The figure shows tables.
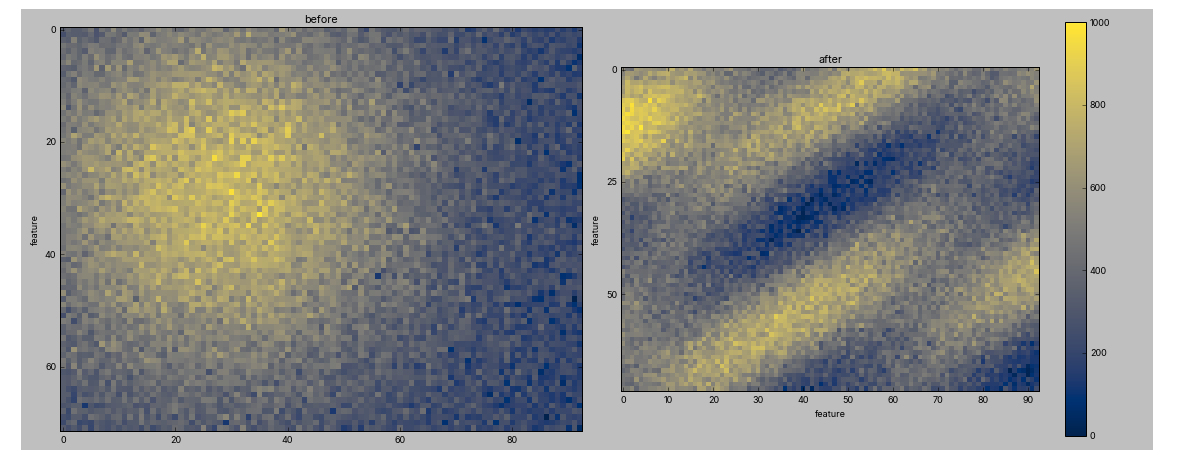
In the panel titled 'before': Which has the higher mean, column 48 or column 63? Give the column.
48
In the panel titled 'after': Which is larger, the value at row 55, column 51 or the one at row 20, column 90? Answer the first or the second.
the first
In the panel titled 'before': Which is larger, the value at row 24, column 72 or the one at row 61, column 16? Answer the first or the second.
the second
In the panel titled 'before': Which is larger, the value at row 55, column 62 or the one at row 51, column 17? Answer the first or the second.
the second
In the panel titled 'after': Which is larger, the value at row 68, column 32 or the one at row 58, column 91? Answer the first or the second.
the first
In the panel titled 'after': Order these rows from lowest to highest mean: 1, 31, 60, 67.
31, 67, 60, 1
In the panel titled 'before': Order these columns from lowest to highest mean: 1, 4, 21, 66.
66, 1, 4, 21
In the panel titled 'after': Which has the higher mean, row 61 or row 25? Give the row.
61
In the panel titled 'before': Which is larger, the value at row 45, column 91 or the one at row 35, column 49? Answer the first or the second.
the second
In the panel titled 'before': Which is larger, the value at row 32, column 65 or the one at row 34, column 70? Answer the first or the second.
the first
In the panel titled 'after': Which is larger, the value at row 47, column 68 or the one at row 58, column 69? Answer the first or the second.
the second
